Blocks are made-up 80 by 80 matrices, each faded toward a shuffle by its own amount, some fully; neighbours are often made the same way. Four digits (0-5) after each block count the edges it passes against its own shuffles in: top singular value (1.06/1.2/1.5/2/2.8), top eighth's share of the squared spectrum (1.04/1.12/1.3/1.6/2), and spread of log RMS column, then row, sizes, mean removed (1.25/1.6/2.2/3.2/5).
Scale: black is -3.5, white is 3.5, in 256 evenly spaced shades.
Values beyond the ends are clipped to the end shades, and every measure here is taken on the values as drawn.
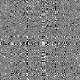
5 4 3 2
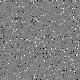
2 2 0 1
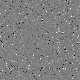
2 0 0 0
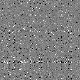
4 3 2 2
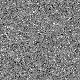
0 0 0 0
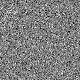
0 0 0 1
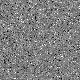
0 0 0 0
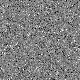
0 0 0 0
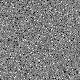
0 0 0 0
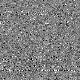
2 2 0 2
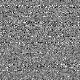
1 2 0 3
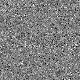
1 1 0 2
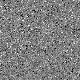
0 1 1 1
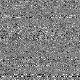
2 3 0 4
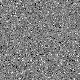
1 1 0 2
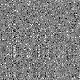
4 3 1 1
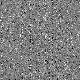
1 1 2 0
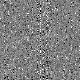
2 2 3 0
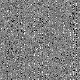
2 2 3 0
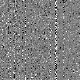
2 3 3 0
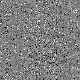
1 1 2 0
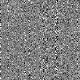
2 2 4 0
